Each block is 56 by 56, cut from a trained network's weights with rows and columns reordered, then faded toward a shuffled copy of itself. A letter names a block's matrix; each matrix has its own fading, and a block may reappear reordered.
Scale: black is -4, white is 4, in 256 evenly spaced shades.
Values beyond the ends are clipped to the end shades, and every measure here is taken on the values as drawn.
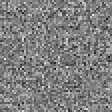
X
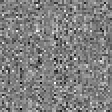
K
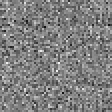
X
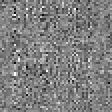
K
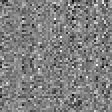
K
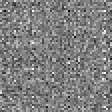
K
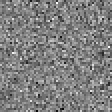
X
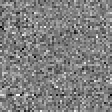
X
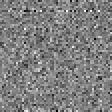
X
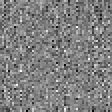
K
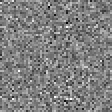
X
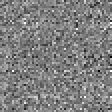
K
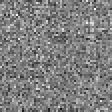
X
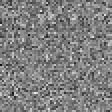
X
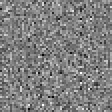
X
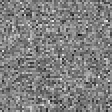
X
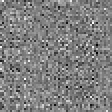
K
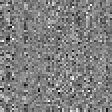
K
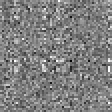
K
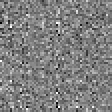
K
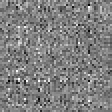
K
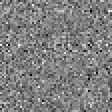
X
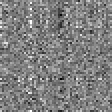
K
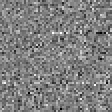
X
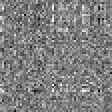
K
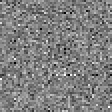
X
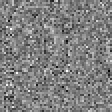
X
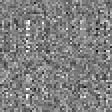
K
